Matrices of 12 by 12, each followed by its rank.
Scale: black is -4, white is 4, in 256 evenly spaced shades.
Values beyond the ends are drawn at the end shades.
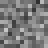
full rank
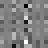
two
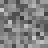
full rank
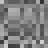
two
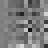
two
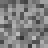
full rank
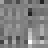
two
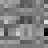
two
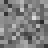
full rank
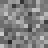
full rank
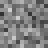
full rank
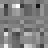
two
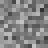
full rank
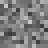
full rank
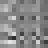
two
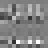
two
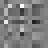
two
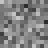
full rank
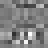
two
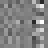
two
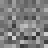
two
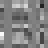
two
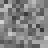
full rank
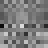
two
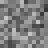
full rank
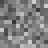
full rank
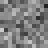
full rank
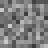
full rank
